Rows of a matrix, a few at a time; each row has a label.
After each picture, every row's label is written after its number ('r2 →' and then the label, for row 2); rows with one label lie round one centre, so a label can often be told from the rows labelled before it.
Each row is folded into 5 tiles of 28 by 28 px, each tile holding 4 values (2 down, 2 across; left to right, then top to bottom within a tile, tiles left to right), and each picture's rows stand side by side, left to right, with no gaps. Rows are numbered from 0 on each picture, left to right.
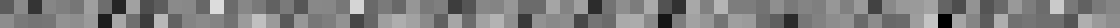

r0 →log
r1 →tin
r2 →tin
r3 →log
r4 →log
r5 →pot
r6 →log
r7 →tin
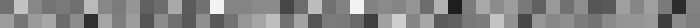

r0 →pot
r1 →tin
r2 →tin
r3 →log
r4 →log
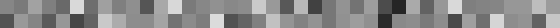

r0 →tin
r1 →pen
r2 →log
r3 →pen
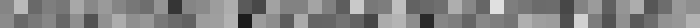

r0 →pot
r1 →log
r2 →tin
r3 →tin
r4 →tin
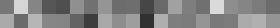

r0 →pot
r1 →tin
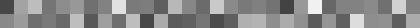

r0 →pen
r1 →tin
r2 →pen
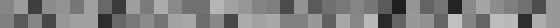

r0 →log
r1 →pot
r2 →log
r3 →log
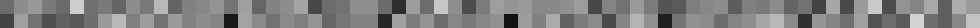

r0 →tin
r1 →pot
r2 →log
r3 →pot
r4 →log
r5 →log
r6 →pen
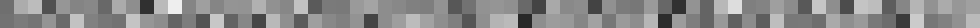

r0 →pen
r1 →pen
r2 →pot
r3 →log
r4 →log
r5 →pen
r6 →pen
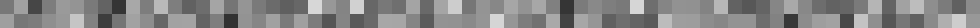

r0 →log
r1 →pot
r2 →tin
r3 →pen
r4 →tin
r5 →pot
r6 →tin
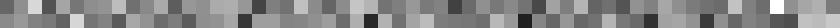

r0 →pen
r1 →log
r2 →pot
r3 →log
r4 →pot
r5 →tin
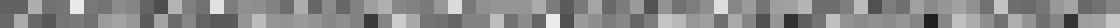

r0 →tin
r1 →tin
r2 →pot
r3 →pen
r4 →tin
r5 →pot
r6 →pot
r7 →pot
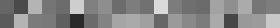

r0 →tin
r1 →pot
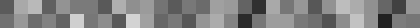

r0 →pen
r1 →log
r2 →log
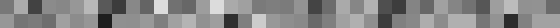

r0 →log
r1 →pot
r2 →log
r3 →pot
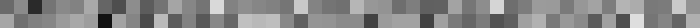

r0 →log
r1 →tin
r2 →pot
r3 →tin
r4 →pen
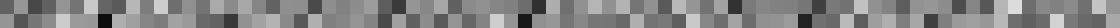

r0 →log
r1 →pot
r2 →log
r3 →log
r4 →pen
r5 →log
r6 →pot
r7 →pen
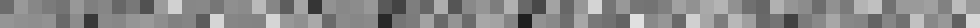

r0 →pot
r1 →pen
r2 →log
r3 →log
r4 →pen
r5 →pot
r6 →pen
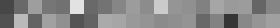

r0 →tin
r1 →pot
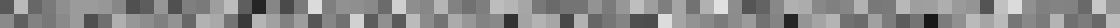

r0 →pot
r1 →log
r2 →pen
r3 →pot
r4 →tin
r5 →pot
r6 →pot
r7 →pen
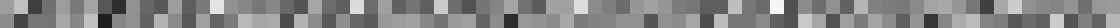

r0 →log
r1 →tin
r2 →tin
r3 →pot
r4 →pot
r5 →tin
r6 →pot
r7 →pen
